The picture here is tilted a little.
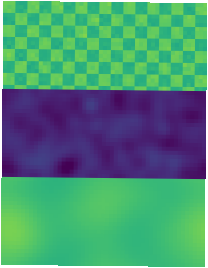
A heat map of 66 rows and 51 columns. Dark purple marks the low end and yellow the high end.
It is made of 3 by 1 panels. Panel 1,1: high, checkered. Panel 2,1: very low, blotchy, faint in contrast. Panel 3,1: high, smooth, faint in contrast.
